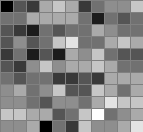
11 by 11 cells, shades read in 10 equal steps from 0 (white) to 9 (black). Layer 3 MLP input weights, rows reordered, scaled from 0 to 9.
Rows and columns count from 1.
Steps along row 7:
up down same up same down up down same same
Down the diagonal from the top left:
9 5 8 5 8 3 6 2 1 4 1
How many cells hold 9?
2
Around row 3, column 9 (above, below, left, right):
5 3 3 5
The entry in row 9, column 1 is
4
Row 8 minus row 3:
-2 -4 -3 -1 -4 1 1 -1 -1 0 -2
